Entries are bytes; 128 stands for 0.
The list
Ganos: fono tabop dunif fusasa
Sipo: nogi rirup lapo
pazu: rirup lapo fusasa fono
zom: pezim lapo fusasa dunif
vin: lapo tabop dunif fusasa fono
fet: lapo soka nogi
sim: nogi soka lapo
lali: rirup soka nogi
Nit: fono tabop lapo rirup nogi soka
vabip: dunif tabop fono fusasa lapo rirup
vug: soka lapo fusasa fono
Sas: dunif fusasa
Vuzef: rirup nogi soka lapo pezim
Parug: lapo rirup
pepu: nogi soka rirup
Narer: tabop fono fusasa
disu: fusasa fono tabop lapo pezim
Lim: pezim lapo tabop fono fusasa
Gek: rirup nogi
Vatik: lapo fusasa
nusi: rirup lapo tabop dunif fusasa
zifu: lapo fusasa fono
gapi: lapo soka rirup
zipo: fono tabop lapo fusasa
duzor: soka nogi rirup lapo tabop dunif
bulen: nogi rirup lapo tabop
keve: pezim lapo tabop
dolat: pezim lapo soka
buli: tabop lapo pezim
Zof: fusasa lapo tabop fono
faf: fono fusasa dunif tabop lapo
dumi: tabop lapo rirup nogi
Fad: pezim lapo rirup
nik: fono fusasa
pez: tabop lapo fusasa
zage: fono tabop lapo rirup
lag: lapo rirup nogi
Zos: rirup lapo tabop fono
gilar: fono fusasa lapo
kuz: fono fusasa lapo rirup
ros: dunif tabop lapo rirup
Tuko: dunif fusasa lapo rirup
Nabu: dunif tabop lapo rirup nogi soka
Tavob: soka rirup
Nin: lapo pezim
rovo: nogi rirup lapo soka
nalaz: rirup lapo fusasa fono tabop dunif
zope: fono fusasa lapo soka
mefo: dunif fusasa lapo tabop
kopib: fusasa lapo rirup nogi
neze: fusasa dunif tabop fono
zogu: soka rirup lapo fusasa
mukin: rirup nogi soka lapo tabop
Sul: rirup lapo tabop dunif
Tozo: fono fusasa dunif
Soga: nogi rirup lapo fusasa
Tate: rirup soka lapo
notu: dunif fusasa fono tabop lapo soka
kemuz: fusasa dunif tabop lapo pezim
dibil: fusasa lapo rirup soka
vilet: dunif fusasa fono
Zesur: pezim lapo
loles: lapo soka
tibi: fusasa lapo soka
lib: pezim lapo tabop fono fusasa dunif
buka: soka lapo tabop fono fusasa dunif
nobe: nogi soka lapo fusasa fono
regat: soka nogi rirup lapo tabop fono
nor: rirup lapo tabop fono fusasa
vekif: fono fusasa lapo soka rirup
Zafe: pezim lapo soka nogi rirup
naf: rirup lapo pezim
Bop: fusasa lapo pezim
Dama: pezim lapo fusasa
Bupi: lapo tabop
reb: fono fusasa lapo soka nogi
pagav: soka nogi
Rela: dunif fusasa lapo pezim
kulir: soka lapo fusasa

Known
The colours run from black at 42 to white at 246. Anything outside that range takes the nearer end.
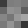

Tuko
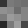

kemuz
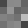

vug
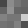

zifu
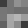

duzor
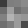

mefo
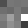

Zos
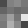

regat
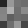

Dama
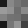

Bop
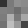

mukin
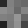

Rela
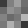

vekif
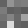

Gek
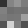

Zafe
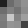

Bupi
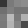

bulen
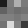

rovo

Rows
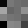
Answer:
Nin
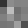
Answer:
pez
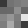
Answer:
zage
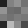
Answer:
Vuzef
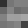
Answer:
faf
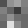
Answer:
pagav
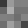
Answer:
Soga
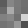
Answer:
nor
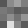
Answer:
lali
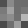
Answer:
Lim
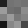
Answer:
buli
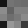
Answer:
naf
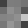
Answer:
vabip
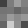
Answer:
Nabu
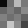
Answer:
loles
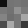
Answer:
Fad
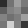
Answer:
gapi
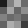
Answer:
tibi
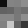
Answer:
Sipo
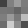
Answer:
Nit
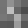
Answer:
Sas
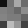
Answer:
dolat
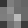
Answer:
zom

